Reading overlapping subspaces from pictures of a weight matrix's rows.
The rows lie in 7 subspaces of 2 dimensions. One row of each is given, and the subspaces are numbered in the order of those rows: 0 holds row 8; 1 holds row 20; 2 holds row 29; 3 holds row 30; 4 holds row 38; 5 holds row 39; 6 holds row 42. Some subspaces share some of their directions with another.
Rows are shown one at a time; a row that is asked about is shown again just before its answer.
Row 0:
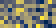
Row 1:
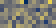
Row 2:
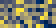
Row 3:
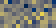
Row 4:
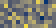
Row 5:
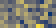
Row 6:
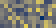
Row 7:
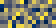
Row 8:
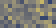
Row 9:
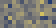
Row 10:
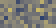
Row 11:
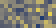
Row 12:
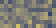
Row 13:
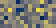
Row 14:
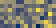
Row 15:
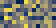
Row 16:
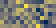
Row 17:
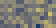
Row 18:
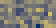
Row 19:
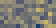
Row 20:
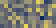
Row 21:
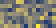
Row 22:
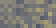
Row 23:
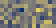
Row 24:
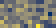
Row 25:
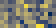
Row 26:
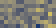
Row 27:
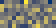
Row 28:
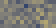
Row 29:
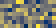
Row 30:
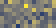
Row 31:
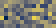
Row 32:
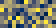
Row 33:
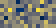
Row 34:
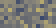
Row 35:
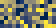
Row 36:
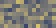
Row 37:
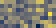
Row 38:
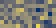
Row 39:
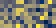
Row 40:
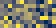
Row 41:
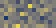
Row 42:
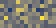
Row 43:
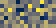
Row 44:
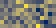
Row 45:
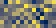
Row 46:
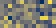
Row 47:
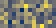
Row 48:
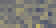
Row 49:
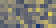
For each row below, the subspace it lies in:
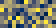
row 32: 5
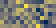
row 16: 3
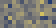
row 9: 0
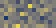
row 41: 6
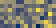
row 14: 2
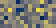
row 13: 6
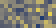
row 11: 1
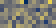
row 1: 5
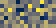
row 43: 6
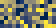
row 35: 6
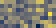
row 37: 5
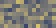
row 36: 2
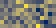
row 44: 3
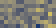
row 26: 1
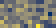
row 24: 5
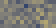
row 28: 3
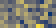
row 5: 4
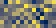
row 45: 3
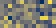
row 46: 0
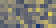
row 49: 4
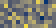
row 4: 1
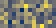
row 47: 4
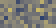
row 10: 6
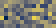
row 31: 2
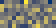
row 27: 5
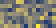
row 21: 2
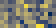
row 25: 4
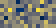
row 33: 6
